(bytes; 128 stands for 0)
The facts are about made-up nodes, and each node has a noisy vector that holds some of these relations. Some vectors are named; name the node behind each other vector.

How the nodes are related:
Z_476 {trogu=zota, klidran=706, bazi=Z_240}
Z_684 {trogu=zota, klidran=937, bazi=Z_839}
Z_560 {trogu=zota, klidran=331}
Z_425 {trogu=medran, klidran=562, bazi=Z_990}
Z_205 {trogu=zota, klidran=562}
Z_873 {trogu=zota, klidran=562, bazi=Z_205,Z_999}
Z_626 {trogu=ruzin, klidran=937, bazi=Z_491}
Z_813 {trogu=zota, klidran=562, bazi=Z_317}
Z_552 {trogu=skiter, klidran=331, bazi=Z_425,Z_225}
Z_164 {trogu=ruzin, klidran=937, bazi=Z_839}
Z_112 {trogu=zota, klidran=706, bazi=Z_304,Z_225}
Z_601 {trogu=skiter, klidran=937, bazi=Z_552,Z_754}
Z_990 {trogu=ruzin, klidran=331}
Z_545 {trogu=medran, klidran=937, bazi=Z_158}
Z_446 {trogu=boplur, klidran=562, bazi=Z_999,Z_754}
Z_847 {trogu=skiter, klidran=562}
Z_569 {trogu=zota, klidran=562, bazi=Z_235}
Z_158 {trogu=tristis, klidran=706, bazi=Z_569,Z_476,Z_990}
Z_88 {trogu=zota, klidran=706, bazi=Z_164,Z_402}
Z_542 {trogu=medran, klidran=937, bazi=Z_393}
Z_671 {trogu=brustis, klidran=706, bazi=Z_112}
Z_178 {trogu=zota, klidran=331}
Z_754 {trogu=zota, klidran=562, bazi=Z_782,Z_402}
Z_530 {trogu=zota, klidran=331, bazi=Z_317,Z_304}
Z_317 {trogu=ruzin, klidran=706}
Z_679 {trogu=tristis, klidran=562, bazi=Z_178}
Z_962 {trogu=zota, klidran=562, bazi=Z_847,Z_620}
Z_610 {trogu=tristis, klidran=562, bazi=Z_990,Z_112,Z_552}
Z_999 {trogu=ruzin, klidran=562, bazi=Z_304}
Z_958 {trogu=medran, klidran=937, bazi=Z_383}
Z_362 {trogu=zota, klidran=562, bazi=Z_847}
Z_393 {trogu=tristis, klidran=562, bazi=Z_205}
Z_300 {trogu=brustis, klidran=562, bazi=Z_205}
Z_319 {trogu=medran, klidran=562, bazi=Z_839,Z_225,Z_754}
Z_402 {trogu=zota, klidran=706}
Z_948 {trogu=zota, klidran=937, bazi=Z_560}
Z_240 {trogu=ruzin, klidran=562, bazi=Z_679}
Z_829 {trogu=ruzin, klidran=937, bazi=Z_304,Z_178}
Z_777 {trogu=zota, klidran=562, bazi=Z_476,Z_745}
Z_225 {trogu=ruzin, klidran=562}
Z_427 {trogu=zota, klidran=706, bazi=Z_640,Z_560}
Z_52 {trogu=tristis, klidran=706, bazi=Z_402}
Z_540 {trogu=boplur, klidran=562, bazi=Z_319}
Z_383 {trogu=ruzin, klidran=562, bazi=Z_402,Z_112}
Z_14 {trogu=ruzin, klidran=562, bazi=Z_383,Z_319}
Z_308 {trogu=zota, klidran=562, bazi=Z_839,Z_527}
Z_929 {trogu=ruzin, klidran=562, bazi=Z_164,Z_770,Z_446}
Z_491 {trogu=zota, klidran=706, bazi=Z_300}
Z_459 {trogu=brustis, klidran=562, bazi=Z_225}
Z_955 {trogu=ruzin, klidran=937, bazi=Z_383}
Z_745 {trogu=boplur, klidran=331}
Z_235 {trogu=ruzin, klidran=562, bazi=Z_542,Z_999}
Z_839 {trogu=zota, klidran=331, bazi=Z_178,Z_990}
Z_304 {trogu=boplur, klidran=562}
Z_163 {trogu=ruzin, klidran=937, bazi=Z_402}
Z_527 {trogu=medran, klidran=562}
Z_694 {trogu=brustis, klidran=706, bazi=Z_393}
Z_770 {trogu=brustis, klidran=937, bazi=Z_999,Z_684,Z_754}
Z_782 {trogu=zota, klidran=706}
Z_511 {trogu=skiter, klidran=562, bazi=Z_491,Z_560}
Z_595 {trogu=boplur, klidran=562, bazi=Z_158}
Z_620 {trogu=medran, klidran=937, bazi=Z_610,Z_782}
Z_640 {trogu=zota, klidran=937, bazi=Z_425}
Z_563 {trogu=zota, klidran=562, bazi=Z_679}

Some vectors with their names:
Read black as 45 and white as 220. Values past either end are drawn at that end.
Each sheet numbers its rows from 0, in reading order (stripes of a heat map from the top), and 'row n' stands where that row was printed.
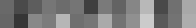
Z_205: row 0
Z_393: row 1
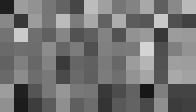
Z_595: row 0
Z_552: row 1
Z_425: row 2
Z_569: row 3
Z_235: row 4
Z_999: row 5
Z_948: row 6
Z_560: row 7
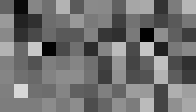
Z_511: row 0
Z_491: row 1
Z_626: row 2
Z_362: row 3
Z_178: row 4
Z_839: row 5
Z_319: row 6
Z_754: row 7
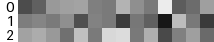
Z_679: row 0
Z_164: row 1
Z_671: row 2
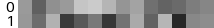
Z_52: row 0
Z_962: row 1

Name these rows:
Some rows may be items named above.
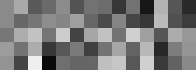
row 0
Z_542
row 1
Z_684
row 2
Z_459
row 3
Z_962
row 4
Z_847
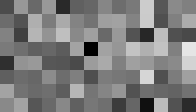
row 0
Z_240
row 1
Z_610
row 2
Z_601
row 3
Z_813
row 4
Z_304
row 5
Z_569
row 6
Z_782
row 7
Z_542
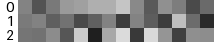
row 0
Z_158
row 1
Z_990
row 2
Z_300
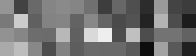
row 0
Z_640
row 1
Z_545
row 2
Z_694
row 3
Z_620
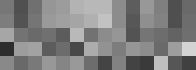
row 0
Z_158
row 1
Z_158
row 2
Z_782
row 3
Z_446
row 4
Z_684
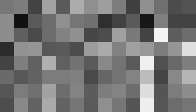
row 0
Z_476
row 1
Z_948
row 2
Z_530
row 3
Z_304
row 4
Z_777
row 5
Z_873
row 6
Z_563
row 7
Z_777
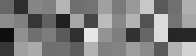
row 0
Z_393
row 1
Z_317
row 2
Z_745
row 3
Z_540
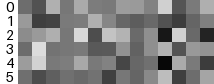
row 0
Z_610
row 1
Z_427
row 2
Z_770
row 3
Z_527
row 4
Z_958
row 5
Z_205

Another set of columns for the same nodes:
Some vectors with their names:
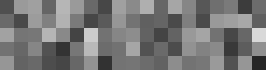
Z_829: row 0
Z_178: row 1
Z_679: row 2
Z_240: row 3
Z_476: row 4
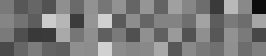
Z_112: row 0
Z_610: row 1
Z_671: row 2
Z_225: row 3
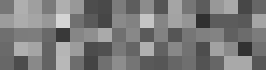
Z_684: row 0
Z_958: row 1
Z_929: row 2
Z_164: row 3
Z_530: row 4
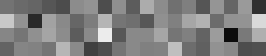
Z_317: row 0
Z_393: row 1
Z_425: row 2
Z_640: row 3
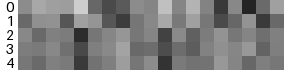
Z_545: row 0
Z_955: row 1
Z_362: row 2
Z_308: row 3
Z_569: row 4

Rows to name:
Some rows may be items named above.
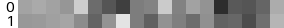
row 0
Z_958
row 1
Z_319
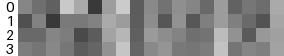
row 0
Z_610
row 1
Z_511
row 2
Z_595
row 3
Z_540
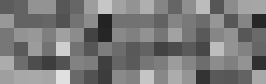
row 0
Z_304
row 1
Z_476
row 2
Z_948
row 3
Z_839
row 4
Z_491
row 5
Z_958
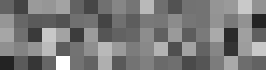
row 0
Z_745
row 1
Z_427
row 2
Z_158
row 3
Z_527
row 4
Z_552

